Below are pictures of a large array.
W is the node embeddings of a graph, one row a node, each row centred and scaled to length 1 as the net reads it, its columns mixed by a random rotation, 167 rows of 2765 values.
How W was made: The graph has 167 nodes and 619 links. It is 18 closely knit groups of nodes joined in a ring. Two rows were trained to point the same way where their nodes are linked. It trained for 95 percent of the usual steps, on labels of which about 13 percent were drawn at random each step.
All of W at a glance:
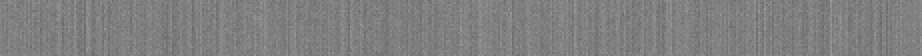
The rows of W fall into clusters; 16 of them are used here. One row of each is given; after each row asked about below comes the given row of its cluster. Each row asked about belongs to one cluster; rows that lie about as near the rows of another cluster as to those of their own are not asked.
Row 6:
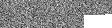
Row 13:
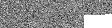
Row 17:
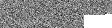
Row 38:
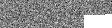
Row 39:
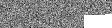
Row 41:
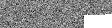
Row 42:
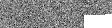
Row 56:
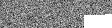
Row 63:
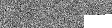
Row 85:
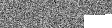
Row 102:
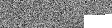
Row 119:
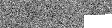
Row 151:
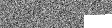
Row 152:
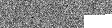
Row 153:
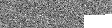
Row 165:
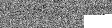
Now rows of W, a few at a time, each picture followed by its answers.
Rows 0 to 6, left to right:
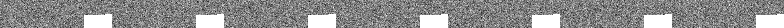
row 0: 56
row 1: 102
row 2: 119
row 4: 151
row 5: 165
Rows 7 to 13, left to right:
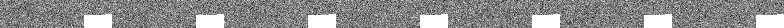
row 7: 119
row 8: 85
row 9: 119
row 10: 85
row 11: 151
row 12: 152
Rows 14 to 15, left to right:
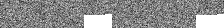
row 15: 38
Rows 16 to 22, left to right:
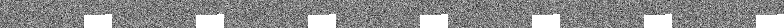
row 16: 13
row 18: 17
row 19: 6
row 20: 63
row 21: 153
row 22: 38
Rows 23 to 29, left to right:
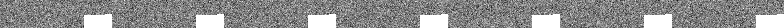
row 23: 56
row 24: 85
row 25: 13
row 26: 63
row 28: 151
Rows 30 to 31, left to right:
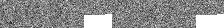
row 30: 152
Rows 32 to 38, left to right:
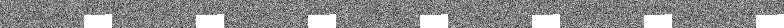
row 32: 13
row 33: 165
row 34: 41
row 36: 56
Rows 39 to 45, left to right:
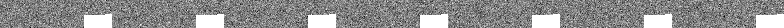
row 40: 38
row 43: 119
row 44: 153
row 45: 119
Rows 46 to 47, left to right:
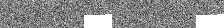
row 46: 42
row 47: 153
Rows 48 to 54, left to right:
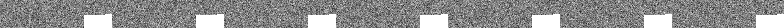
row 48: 39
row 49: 41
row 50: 6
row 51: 152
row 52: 56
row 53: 153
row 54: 153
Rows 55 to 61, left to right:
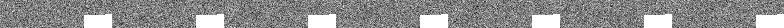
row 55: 39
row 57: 63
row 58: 17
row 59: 63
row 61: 85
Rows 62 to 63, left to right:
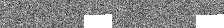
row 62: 151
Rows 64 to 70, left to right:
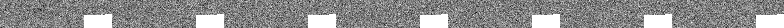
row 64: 165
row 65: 152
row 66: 102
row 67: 39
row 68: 63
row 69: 85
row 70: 41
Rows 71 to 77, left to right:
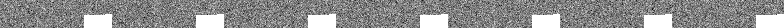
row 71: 151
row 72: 152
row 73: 165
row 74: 85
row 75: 102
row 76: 151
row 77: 6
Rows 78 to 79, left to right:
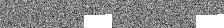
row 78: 39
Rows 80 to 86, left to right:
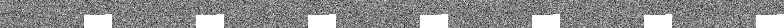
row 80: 85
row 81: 6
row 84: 42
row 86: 165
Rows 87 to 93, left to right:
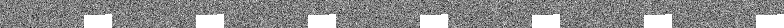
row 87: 39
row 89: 151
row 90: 85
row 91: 42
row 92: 151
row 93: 13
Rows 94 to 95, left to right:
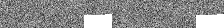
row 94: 13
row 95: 56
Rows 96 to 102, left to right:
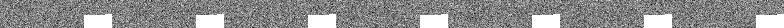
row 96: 102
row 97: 153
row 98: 38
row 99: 152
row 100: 17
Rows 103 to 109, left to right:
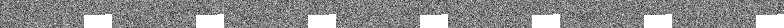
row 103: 13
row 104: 42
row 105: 41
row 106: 6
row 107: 6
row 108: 17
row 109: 38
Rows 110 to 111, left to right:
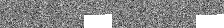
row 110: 152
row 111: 102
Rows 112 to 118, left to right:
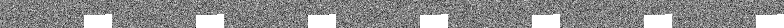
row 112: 38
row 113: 39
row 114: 42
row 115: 56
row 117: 165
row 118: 38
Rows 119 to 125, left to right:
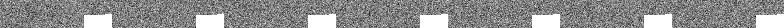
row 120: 39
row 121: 165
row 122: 151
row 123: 39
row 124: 119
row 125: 41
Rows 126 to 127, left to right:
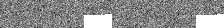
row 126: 165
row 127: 151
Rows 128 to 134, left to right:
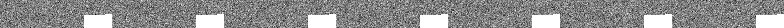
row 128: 39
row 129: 153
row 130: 13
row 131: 42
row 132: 165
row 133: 13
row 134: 41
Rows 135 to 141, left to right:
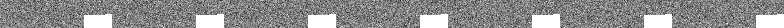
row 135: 17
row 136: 153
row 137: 17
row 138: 56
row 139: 38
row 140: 56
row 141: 13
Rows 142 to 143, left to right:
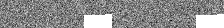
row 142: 38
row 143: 6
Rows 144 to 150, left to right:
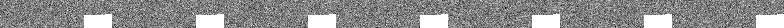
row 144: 165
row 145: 85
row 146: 63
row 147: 39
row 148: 42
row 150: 13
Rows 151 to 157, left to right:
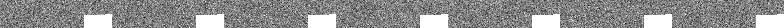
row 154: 63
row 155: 42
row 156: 56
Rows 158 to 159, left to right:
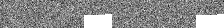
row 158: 56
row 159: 38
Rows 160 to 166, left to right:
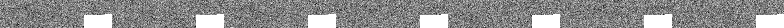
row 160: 119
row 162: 119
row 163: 165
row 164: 42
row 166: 152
